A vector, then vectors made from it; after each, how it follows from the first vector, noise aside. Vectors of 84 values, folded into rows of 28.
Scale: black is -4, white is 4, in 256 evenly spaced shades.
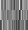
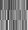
reversed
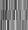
wrapped around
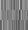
shrunk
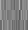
shrunk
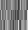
wrapped around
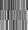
reversed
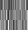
reversed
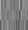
shrunk
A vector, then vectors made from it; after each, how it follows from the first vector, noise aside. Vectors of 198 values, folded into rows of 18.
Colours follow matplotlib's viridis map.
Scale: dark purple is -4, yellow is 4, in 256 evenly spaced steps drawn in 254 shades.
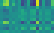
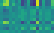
copied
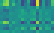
copied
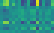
copied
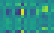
wrapped around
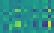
wrapped around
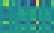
copied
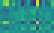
copied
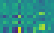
wrapped around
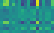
copied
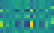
wrapped around
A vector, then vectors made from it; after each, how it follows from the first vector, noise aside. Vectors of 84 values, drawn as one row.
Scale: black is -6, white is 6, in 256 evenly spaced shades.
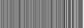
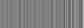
shrunk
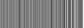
copied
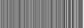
copied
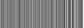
copied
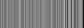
negated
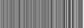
copied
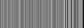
negated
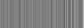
shrunk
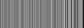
negated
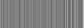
shrunk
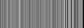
negated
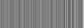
shrunk
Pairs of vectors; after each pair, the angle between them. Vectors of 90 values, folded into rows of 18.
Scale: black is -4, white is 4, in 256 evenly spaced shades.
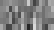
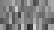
nearly parallel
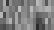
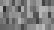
orthogonal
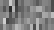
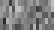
nearly opposite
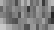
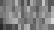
nearly opposite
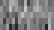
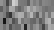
partly aligned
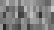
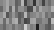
orthogonal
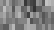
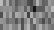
partly aligned
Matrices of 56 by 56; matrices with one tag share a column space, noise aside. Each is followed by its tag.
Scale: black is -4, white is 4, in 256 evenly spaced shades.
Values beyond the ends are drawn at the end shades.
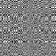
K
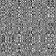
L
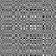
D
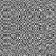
D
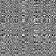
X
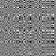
K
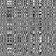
L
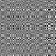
D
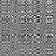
X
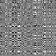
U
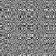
D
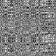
L
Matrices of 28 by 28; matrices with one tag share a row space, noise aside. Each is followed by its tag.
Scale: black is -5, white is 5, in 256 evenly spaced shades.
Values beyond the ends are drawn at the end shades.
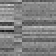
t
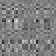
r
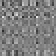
r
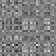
r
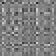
r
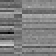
t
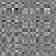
r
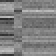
t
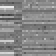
t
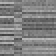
t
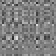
r
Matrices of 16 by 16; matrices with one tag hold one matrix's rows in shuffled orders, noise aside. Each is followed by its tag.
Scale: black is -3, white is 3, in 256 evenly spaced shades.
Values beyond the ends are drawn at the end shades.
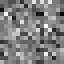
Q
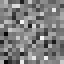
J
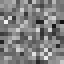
Q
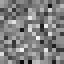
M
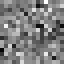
Q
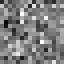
J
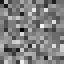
J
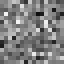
Q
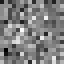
J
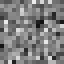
Q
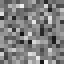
M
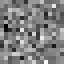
J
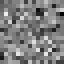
Q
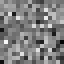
Q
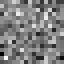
Q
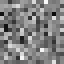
J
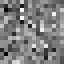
J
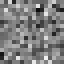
Q
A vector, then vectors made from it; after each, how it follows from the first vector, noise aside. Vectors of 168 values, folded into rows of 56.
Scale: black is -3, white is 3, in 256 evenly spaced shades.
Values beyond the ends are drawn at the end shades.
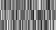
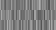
shrunk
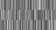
shrunk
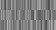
shrunk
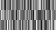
copied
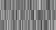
shrunk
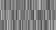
shrunk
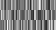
copied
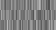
shrunk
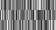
copied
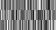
copied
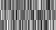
copied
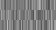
shrunk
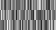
copied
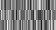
copied
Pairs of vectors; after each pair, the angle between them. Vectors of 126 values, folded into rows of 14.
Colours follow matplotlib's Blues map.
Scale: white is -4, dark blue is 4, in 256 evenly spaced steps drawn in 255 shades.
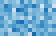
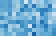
partly aligned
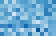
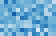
nearly opposite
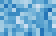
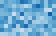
partly opposed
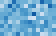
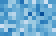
partly opposed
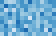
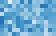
partly aligned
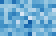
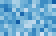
partly opposed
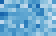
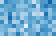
partly opposed
